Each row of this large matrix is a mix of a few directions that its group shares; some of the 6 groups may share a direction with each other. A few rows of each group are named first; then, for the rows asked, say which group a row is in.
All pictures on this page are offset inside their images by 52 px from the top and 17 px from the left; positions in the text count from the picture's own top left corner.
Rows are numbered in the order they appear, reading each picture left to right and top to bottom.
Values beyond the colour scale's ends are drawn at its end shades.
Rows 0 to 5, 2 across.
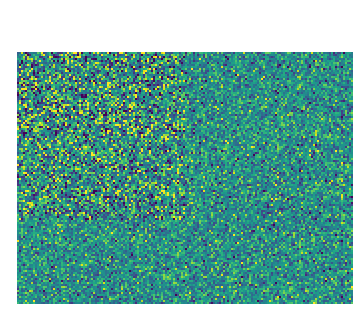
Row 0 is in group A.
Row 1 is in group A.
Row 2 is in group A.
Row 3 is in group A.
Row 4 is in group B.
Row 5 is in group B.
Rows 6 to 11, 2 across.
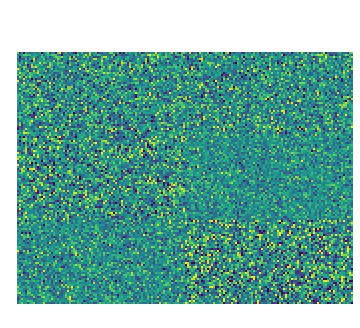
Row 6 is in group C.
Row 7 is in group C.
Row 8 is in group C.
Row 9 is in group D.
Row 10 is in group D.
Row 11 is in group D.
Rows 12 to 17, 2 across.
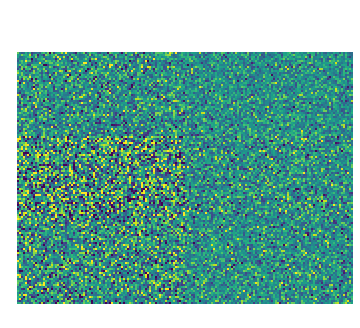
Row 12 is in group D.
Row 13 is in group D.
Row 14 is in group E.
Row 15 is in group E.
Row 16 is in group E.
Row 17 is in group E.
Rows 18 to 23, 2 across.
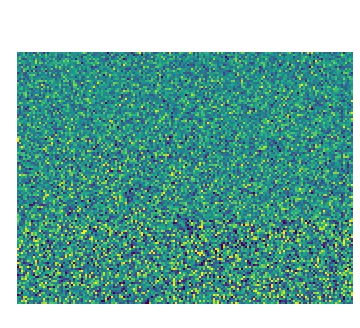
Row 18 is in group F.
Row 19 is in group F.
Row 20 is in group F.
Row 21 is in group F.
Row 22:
B
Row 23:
C
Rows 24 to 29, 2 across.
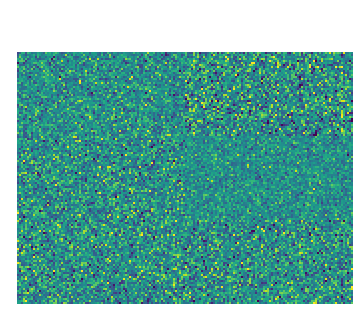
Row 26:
A
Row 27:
E
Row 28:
A
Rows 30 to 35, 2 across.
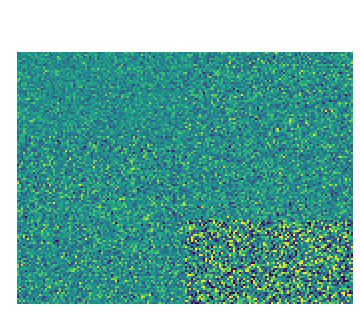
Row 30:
F
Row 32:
B
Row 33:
B
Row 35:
D
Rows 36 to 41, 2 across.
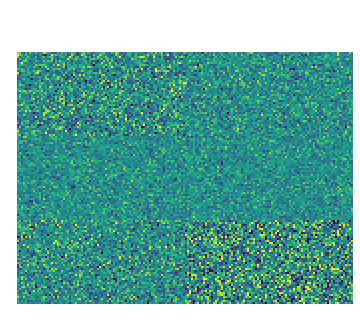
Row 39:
C
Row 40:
C
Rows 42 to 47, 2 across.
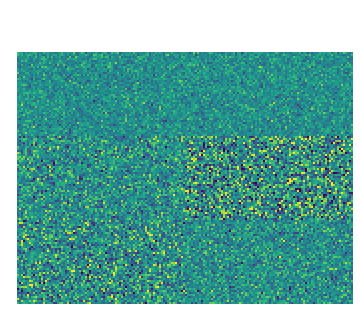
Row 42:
F
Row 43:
F
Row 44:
C
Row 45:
F
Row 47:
B
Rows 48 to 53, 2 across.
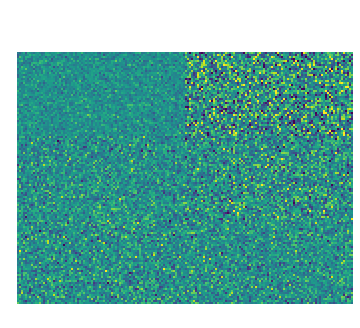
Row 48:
E
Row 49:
F
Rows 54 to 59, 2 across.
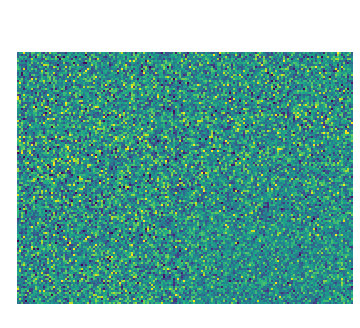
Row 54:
A
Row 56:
C
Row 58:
B
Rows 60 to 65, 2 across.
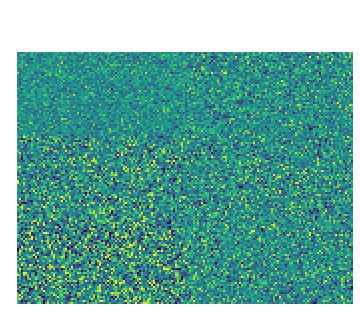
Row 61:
C
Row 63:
A
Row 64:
D
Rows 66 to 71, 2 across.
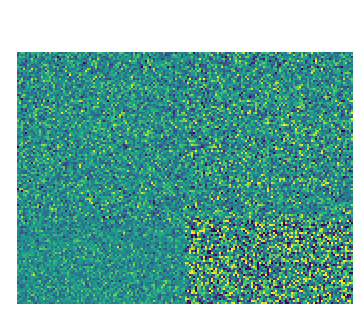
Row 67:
A
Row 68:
E
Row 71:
D
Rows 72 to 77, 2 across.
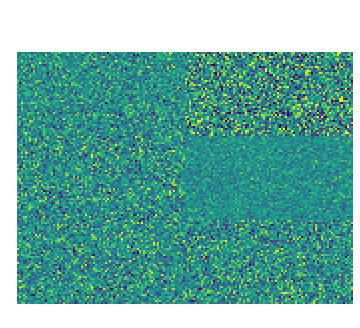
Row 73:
F
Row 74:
E
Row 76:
F
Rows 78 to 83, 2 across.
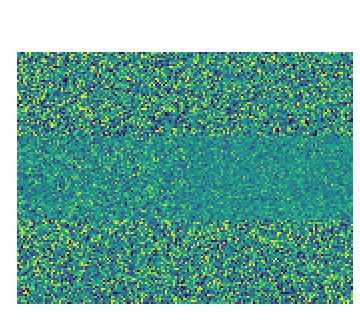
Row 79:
B
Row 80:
F
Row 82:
C
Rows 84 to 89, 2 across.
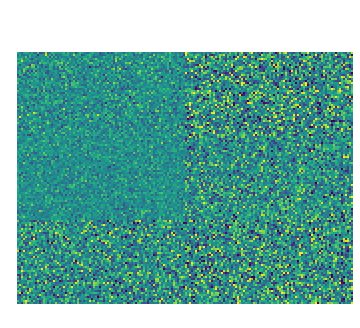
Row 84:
D
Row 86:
C
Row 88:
F
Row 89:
D
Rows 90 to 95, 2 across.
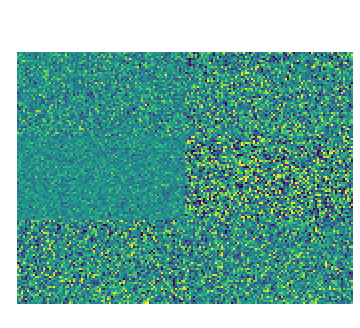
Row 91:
D
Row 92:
B
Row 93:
A
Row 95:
C
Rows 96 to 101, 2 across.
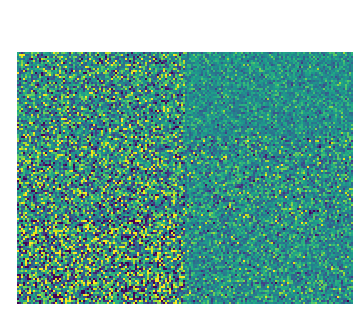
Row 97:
A
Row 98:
F
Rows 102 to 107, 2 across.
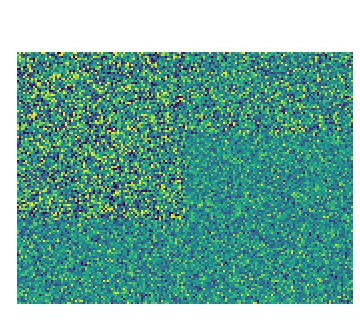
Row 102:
C
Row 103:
C
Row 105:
F
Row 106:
C
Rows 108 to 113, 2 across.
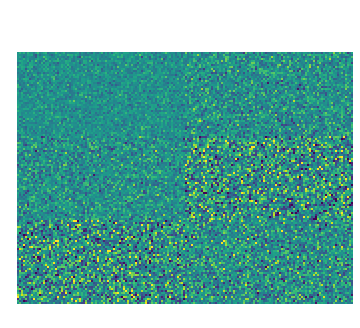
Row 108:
C
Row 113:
C
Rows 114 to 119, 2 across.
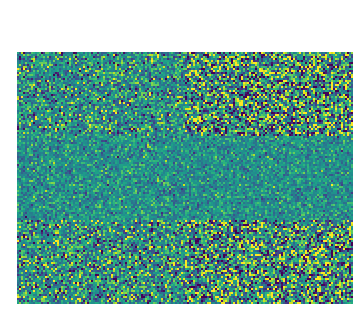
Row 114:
C
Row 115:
A
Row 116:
C
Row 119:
A
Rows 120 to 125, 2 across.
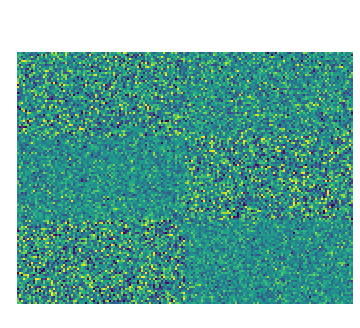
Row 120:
E
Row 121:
E
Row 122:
C
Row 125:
A
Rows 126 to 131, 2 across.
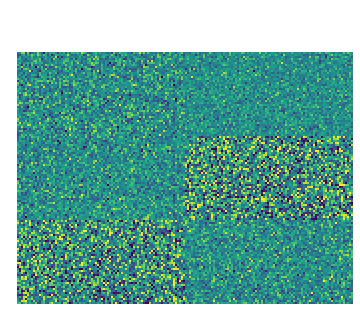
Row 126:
D
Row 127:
C
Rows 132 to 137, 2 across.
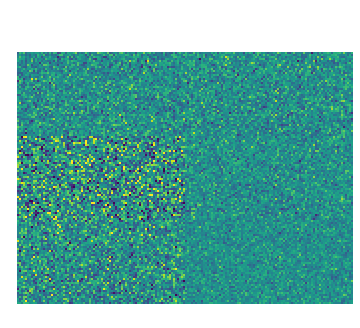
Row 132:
C
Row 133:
B
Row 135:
E
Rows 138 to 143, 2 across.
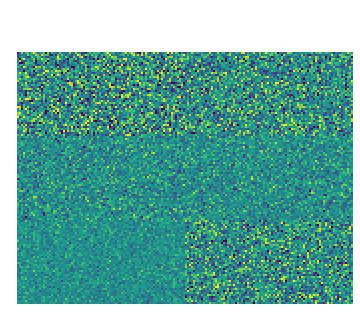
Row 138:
F
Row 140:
D
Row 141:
D
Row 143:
A
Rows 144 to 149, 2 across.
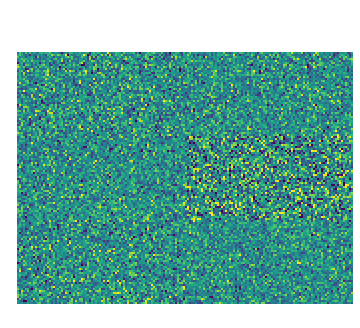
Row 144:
E
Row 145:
E
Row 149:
D
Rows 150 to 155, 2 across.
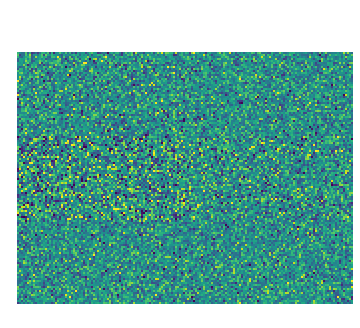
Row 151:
A
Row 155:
E
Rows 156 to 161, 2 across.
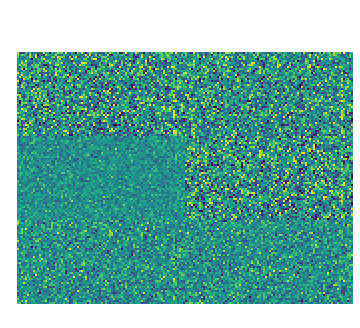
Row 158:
C
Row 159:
F
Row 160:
F
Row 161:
D
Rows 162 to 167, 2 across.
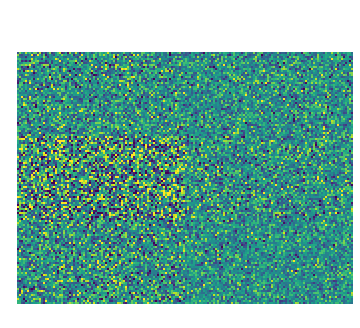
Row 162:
D
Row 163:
F
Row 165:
C
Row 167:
C
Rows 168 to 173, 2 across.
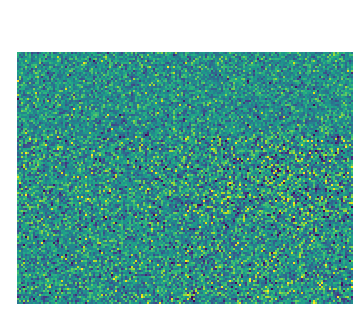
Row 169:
E
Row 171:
F
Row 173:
E
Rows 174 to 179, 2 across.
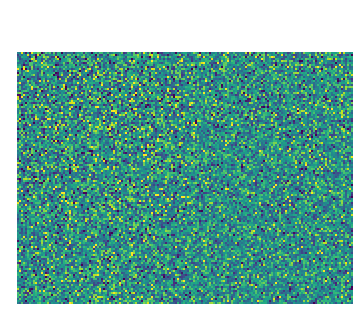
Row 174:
C
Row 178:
B
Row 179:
B
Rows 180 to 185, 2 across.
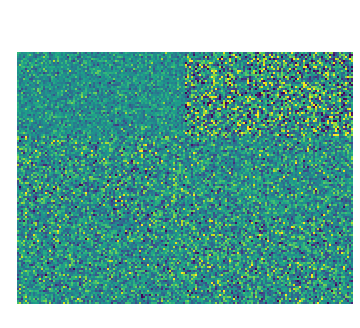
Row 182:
E
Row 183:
E
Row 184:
C
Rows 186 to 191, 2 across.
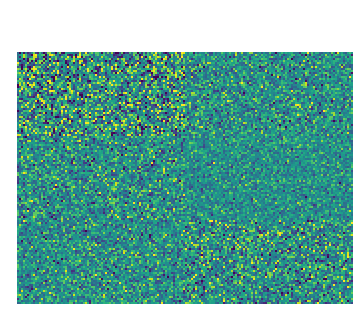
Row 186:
C
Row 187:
F
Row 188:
A
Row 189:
D
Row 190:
A
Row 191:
D
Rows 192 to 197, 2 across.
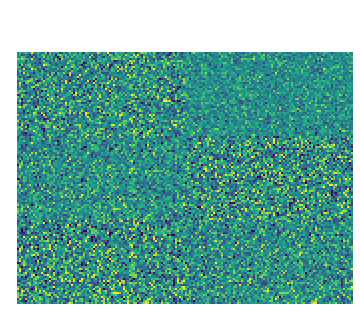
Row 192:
D
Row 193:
A
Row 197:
B
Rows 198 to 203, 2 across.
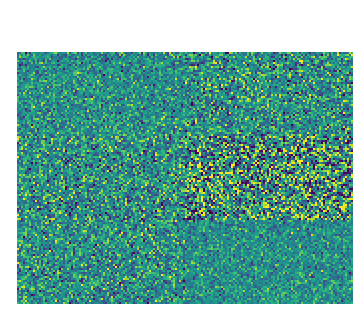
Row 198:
D
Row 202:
F
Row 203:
D
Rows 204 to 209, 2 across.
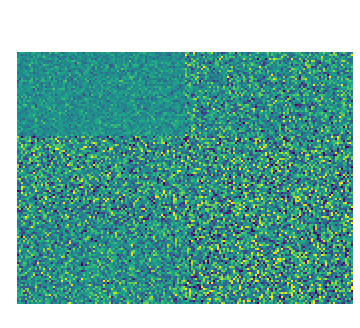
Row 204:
D
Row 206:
F
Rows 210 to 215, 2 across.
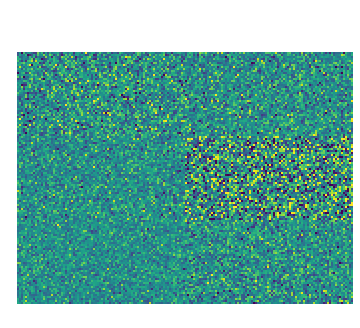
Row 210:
F
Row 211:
B
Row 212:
F
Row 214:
D
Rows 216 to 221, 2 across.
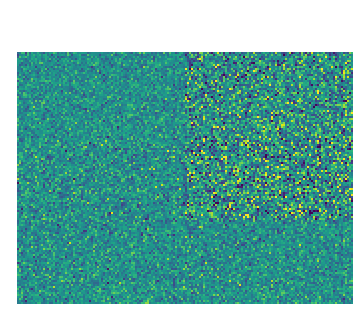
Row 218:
B
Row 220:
B
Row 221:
C
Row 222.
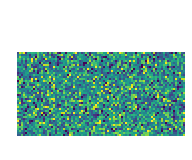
